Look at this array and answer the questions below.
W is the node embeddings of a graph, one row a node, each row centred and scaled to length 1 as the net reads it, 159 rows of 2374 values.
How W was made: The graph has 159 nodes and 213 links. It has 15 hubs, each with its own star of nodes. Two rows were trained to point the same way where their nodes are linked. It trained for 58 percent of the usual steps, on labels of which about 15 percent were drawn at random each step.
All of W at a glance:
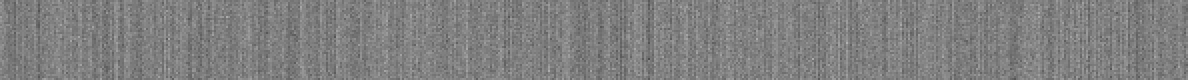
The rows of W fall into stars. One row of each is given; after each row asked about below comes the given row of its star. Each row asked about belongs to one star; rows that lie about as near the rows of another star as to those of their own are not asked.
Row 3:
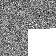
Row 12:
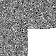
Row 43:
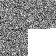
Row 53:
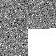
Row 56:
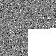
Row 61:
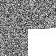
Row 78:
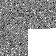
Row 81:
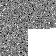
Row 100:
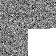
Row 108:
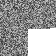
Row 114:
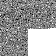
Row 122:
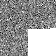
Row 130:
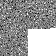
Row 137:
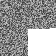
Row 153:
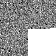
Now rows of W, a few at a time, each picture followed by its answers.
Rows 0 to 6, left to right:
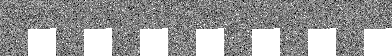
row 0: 114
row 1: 43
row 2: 12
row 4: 3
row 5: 78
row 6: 12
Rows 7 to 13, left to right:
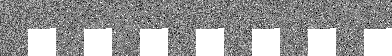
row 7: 43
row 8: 137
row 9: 3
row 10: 130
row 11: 122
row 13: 53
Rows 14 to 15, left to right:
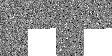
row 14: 43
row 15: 12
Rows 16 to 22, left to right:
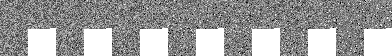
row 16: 12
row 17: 12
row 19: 122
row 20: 114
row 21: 3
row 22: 43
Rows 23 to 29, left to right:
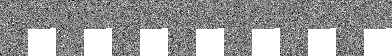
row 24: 56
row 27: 43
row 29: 153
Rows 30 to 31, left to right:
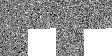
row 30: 61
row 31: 122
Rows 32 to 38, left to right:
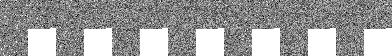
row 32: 3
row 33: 43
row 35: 3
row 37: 100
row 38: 100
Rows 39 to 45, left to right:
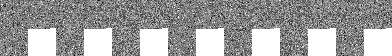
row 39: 114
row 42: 130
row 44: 153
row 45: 130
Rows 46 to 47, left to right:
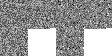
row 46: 114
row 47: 108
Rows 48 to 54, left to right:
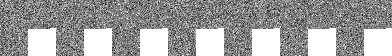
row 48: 108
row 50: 108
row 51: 130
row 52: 130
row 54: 114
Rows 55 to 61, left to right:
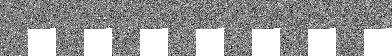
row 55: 53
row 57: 56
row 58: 130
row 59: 53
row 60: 53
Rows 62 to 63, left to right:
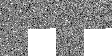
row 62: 78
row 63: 130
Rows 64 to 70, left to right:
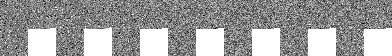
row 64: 61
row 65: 61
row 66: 114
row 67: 100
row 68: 78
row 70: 53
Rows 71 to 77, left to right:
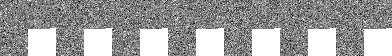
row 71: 108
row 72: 130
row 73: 78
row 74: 122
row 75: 122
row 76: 153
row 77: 78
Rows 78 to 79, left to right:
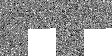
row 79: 78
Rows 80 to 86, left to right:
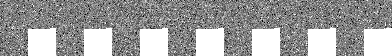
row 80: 100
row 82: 122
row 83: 122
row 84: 108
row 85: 3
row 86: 81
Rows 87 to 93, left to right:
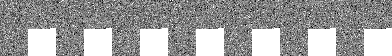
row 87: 43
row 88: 122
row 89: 137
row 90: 122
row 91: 78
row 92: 114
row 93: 53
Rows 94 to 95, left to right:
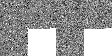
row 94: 153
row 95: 137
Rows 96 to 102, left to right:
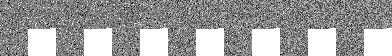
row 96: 137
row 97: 137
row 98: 114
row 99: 56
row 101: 56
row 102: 61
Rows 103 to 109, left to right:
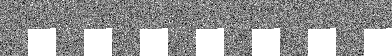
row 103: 153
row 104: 56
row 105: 153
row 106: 53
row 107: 3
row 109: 100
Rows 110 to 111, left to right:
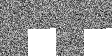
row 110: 81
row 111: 56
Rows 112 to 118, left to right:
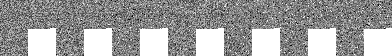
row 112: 56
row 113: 56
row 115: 153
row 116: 43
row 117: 137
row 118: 122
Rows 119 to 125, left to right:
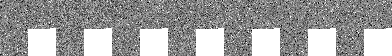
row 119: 3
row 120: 53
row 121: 81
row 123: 3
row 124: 130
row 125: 100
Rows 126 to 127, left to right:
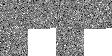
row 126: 108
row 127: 53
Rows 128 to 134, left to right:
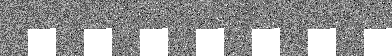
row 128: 122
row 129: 53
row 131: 114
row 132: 53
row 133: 12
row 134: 53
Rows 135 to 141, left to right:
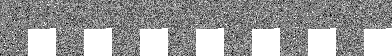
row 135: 3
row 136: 114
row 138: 137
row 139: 100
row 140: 108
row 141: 43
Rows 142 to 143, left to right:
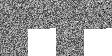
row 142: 130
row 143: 56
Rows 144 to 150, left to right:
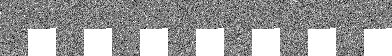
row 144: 78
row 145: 12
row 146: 100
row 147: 137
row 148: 114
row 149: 81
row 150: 122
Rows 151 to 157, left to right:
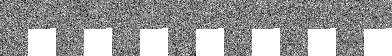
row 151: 108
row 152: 153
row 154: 100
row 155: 130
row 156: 114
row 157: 78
